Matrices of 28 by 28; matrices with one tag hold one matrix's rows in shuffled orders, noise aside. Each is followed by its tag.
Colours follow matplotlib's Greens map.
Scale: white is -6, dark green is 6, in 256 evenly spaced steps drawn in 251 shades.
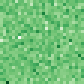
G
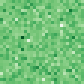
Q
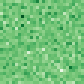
Q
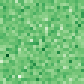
G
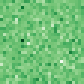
Q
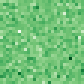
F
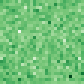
F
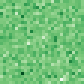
Q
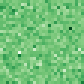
F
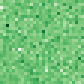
G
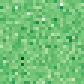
Q
